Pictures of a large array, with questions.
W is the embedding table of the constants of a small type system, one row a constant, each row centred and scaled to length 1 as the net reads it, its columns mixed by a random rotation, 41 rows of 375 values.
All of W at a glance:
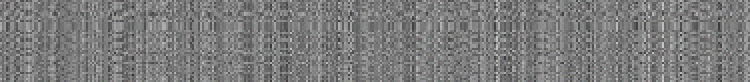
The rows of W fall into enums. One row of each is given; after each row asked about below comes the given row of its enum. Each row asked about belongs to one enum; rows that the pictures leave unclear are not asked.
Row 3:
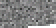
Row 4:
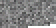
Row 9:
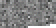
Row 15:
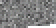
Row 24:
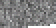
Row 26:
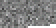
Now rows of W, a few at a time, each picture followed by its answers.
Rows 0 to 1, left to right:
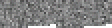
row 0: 24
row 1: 9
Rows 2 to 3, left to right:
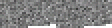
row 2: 4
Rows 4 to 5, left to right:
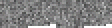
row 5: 24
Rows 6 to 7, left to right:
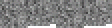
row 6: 26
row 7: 26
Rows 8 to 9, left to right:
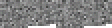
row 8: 3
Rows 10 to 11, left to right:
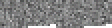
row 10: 24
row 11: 9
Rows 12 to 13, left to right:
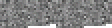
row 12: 9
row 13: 9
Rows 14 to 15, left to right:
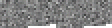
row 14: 9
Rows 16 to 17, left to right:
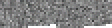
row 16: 24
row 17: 3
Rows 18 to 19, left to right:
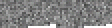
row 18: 4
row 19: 24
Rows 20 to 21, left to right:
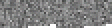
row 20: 24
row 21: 9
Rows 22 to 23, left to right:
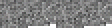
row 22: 4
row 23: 4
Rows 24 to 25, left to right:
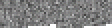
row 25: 15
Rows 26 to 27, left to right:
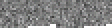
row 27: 24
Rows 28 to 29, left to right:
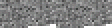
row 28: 3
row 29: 3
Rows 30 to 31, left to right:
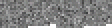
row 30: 4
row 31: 26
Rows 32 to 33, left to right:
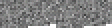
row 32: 4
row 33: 15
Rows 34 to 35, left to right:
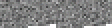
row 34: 3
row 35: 15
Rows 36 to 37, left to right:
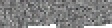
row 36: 24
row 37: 3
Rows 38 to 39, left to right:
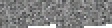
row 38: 4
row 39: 9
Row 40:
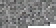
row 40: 4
